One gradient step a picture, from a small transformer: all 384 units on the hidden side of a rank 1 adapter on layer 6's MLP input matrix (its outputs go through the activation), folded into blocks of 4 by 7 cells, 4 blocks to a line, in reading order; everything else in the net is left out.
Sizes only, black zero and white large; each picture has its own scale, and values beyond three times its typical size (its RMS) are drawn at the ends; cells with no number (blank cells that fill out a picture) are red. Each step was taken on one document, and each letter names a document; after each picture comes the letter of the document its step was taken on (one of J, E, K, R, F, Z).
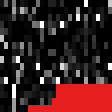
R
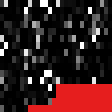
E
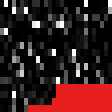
R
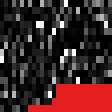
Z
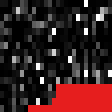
R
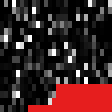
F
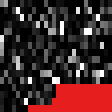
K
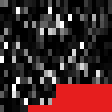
K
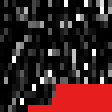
F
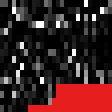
R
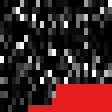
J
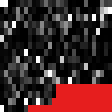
K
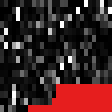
Z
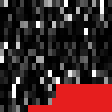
Z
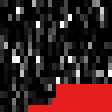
Z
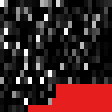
K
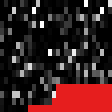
J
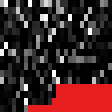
E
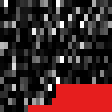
E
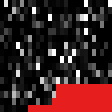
J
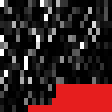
E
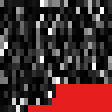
Z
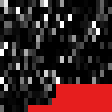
E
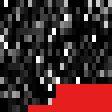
Z
